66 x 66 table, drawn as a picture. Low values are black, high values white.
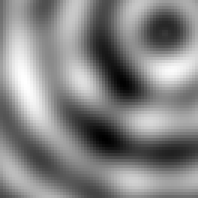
Mirror symmetry: none. Ninth with the highest average: middle left. Lone odd cells: none. Average level on the scale: 50%. Rings: centred on the top right.
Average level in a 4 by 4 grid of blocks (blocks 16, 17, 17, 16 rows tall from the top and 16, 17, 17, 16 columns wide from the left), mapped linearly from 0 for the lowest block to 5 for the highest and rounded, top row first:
3 3 2 1
5 3 0 4
3 1 1 2
2 1 2 2
